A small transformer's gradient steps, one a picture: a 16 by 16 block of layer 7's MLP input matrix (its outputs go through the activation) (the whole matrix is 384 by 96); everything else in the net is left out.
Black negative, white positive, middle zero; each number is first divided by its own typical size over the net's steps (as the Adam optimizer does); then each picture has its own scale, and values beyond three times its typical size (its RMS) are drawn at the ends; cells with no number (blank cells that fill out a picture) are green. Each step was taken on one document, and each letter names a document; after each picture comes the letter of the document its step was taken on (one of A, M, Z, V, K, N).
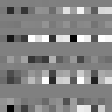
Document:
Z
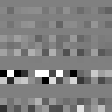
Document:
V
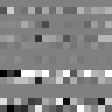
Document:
V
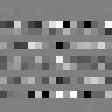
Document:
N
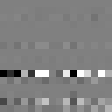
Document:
V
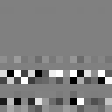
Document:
V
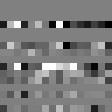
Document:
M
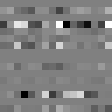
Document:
N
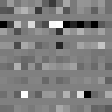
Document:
N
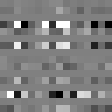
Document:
N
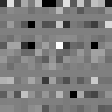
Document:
M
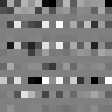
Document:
M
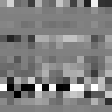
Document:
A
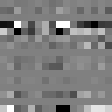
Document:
N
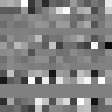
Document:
Z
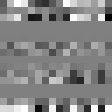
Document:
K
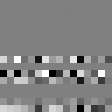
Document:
V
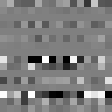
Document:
A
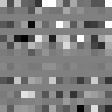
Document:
M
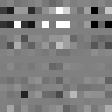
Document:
N
